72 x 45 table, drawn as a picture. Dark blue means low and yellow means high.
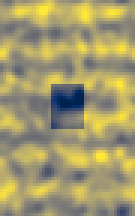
Roughest part: centre. Stripes: horizontal, repeating 6 times. Odd patch: lower, in the centre. Ninth with the lowest average: centre.
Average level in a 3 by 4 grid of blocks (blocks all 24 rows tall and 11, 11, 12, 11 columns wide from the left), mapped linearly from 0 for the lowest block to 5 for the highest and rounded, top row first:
3454
3025
4344
